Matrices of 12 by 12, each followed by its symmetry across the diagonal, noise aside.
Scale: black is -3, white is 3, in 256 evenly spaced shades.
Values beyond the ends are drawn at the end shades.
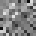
symmetric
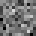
neither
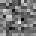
neither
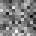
antisymmetric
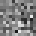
antisymmetric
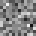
neither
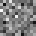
symmetric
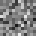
antisymmetric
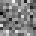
antisymmetric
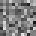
antisymmetric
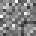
symmetric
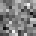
antisymmetric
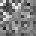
symmetric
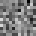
neither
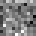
antisymmetric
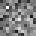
symmetric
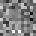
antisymmetric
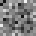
symmetric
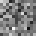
neither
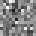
neither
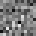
neither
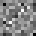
symmetric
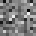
neither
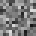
symmetric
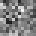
antisymmetric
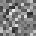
symmetric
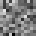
neither
